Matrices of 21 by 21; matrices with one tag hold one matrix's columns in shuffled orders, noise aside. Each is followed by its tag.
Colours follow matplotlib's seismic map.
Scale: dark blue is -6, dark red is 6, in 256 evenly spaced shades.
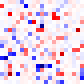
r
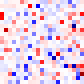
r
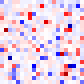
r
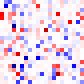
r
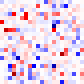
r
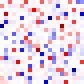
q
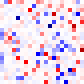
q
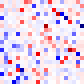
q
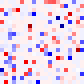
q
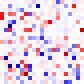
r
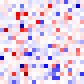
r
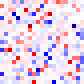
q
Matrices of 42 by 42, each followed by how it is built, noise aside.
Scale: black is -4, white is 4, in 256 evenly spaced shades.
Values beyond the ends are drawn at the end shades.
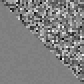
upper triangular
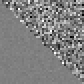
upper triangular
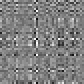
low rank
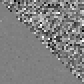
upper triangular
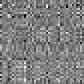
low rank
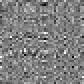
low rank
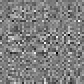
low rank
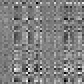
low rank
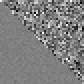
upper triangular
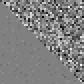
upper triangular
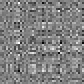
low rank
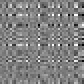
low rank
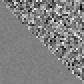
upper triangular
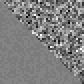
upper triangular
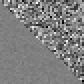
upper triangular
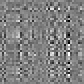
low rank
